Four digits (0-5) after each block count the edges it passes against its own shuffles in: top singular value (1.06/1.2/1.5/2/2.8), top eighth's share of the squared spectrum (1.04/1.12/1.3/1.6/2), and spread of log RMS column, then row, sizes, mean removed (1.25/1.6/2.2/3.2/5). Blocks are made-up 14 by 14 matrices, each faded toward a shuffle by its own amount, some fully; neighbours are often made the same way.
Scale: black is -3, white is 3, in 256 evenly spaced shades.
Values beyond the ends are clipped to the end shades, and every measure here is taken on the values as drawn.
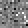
0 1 0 0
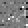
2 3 0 1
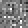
2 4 1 0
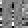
2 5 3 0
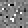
1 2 0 0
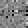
3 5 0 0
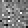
2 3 0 0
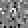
0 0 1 0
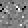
1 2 0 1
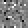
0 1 1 0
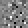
0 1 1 0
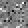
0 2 0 0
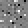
0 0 0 0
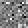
1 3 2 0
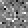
0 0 0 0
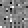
1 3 1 0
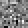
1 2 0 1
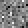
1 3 1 0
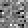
2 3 0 1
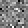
0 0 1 0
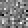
1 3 0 0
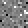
0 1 0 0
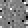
1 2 1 0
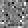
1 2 0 0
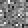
0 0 1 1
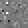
1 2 0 0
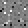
1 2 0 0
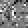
1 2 1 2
